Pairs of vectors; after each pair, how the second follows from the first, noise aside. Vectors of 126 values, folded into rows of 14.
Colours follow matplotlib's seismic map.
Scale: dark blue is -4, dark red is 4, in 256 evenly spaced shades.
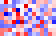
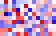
copied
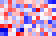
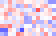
shrunk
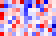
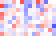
shrunk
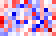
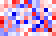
copied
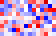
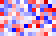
copied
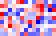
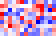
copied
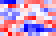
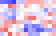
shrunk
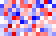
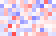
shrunk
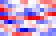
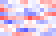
shrunk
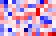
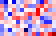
copied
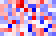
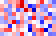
copied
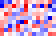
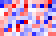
copied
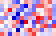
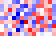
copied
